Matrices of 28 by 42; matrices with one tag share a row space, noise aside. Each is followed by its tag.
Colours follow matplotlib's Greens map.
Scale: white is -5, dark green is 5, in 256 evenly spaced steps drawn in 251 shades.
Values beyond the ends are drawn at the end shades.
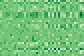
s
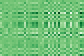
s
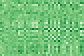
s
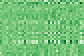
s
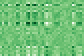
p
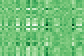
p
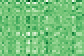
p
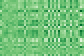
s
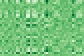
p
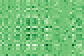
p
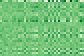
s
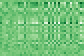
s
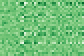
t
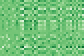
t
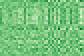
s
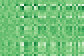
t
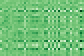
s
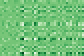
t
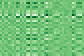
p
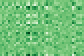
p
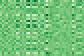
p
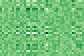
p
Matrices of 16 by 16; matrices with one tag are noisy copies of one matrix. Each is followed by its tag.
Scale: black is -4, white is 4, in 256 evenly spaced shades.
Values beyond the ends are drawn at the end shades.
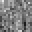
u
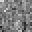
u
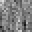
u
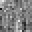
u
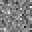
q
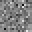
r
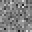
r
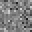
q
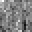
u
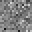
r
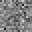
r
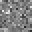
q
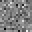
r
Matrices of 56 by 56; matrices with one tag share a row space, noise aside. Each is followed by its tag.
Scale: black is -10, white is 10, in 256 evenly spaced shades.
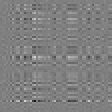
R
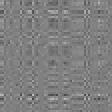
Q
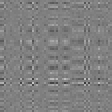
Q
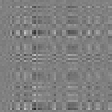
R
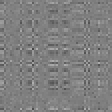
Q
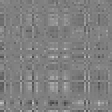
Q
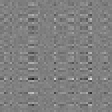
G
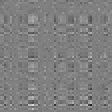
G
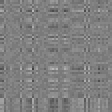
Q
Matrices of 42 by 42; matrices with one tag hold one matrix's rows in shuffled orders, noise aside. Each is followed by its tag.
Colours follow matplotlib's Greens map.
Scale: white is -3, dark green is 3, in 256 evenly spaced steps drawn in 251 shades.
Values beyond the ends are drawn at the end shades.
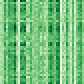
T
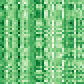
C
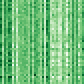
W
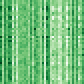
W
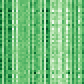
W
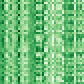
C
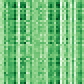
T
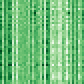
W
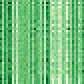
W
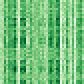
T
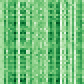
T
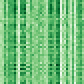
T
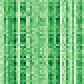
T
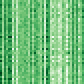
W
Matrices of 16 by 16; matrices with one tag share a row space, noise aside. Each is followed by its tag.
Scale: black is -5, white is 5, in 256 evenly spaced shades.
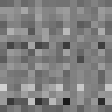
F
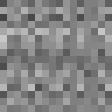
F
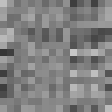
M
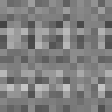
F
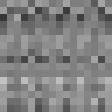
F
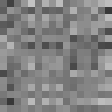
M
